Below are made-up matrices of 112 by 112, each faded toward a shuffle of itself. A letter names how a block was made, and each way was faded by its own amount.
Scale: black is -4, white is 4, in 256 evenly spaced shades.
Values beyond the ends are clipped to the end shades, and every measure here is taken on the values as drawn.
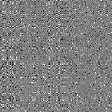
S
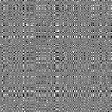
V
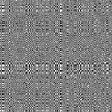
V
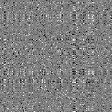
S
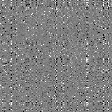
S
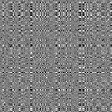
V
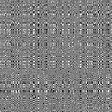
V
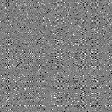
S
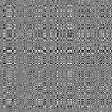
V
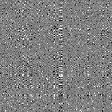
S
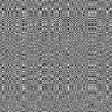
V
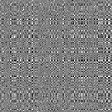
V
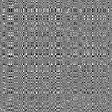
V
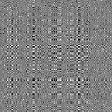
V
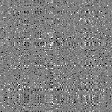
S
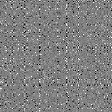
S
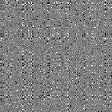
S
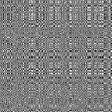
V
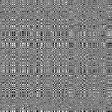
V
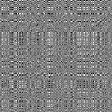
V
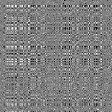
V
